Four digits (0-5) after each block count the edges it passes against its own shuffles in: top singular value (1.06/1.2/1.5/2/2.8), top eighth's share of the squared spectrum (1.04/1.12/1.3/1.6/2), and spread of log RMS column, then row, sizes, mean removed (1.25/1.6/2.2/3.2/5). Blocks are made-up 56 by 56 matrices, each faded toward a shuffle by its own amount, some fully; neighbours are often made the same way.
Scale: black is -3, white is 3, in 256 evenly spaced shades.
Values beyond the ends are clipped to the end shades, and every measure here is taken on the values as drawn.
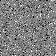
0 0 0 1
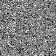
2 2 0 0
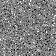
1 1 0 0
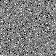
0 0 0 0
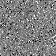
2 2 0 0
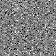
3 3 1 1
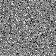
0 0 0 0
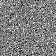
0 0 0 0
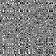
4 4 2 2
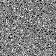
1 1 0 0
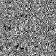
3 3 1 1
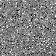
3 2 0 0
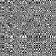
4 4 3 3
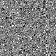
3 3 1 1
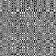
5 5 3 3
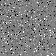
0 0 0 0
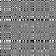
5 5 3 4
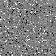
2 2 0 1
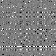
4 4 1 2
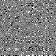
4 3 2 2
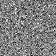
2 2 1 1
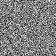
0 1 0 0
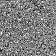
1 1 0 0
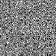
3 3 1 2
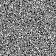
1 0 0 0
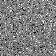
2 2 0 0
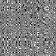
4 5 3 2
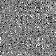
3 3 2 1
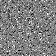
2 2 1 0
